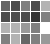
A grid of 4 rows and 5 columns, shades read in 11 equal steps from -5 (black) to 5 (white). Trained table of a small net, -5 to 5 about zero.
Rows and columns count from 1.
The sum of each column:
-1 0 -2 -5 8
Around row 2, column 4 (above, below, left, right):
-2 0 -2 0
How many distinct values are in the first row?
4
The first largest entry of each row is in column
5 5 5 2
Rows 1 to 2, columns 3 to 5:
0 -2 2 / -2 -3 0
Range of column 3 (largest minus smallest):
3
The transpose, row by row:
-1 -2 2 0 / -2 -2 2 2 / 0 -2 1 -1 / -2 -3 0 0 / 2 0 5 1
